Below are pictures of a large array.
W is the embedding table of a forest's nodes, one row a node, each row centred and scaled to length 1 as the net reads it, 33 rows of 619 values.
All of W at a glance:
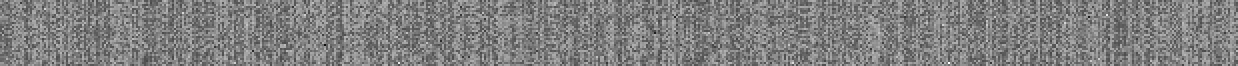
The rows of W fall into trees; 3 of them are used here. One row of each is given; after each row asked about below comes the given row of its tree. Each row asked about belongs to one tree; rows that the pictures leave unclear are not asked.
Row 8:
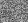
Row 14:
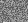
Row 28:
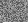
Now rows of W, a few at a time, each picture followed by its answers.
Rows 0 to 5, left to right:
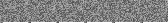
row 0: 28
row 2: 28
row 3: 14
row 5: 28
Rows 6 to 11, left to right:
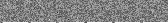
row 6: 28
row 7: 14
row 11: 8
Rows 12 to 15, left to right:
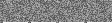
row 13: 28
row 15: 28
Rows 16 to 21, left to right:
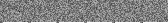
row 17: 14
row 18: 28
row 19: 14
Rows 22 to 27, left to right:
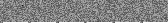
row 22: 14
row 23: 14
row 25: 8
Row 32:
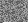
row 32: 28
